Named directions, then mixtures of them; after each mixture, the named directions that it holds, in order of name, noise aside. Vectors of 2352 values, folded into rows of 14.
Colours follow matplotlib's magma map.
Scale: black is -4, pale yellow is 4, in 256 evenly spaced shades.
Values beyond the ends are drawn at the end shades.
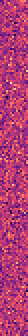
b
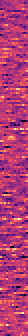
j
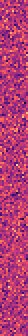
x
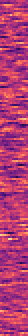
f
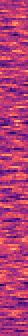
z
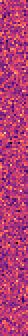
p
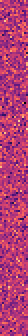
p, x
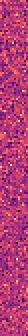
p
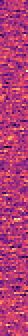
b, j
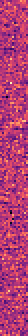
b, j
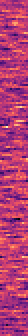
j, z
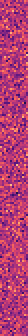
x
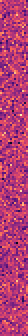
p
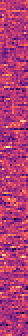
j, p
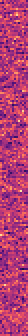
f, p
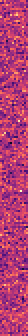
f, p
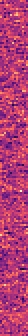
f, p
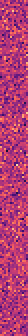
x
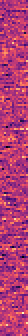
j, p
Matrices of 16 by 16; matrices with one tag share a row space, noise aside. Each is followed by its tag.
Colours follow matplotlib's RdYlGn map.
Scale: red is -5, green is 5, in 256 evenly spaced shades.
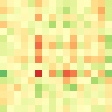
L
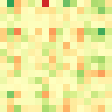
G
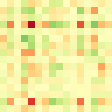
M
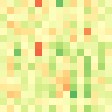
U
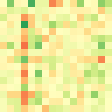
M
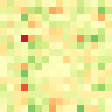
M
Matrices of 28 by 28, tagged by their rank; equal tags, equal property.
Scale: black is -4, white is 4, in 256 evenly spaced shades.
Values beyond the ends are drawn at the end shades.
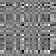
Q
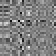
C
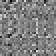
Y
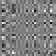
Q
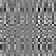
Q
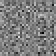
Y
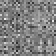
Y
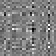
C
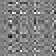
C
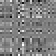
C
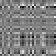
Q
